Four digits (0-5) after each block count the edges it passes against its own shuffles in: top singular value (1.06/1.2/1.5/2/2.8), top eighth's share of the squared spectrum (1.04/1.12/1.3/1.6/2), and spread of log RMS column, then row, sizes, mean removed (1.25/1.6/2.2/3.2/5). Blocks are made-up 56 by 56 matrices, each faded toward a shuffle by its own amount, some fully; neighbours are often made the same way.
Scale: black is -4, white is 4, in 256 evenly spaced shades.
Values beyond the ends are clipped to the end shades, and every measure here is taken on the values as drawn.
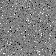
0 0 0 0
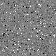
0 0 0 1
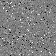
0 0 0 0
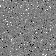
0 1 0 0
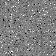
0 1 0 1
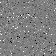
1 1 0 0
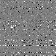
3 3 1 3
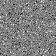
0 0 0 0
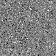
0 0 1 0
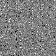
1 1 1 0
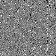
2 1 1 0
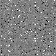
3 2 1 1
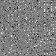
3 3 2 0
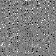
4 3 2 1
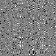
3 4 2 2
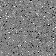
1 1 0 0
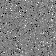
1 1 0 0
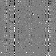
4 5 3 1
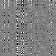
4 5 3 2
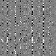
4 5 3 1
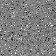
3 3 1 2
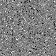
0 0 1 0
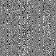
2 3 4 0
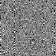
2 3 3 0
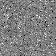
0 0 1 0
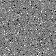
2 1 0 0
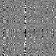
4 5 3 2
